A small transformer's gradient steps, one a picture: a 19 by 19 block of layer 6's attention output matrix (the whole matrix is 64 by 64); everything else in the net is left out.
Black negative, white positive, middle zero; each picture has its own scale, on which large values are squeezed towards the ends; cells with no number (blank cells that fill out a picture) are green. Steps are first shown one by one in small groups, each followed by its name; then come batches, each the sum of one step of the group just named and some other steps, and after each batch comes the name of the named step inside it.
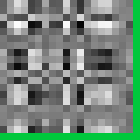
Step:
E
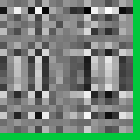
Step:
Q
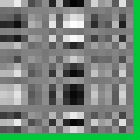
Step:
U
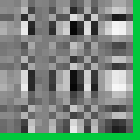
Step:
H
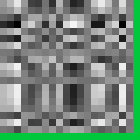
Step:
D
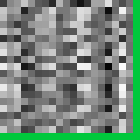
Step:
U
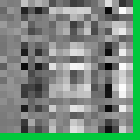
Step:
H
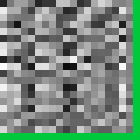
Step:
D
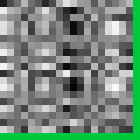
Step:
H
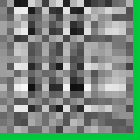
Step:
H
